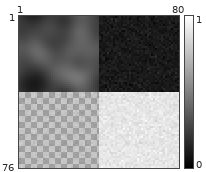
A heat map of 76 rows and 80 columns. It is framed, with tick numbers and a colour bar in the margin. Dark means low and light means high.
The table splits into 2 rows of 2 panels. Panel 1,1: low, smooth. Panel 1,2: very low, fine-grained, faint in contrast. Panel 2,1: high, checkered. Panel 2,2: very high, fine-grained, faint in contrast.
